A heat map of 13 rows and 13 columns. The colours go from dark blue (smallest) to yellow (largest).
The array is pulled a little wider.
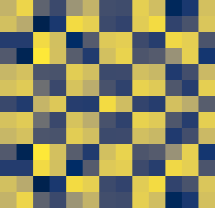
No overall slope runs across the table. The field is checkered. There is no seam. It is mirror symmetric from top to bottom. The histogram has two humps.
